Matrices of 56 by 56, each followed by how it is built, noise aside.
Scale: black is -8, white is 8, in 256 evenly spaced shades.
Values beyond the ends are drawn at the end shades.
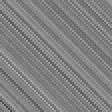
Toeplitz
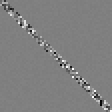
banded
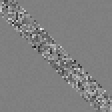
banded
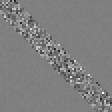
banded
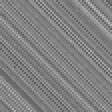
Toeplitz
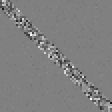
banded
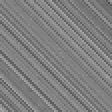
Toeplitz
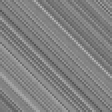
Toeplitz
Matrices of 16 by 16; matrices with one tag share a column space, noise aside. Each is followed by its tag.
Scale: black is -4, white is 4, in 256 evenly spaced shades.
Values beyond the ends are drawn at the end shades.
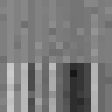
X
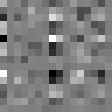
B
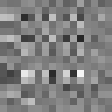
B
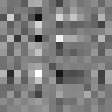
B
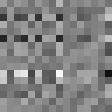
B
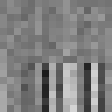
X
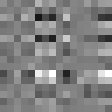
B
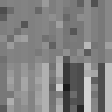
X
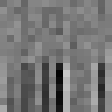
X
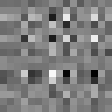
B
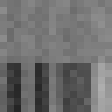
X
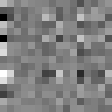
B
